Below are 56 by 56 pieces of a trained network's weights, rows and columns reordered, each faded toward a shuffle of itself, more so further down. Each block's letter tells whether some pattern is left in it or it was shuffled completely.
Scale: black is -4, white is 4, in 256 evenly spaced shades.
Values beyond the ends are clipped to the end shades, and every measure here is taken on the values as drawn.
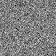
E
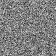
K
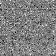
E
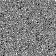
K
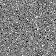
K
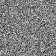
E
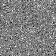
K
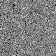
K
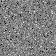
K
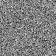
K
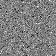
K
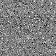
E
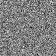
K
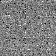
E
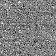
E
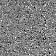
E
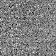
E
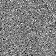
K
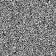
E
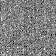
E
